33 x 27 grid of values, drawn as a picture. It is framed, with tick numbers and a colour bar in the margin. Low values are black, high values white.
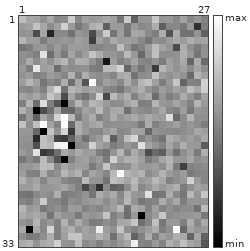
There is no overall slope. The grain is fine, like static. An odd patch, rougher than its surroundings, sits in the middle left. Values change most from cell to cell in the middle left. The halves do not mirror each other.
